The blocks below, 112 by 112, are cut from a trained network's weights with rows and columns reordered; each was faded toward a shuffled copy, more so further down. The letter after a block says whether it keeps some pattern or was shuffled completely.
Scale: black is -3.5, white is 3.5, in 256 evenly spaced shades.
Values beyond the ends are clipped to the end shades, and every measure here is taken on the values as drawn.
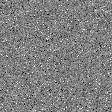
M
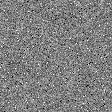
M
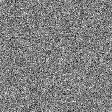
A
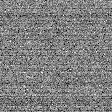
A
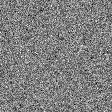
M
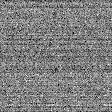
A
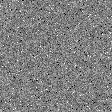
M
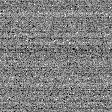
A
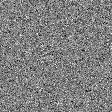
M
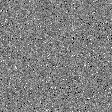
A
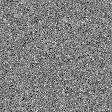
M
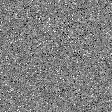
M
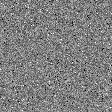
M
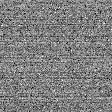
A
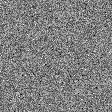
M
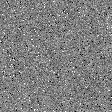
M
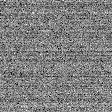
A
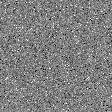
M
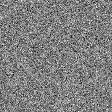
M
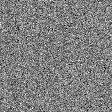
A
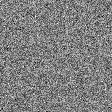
M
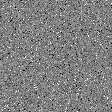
M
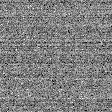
A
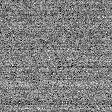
A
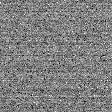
A
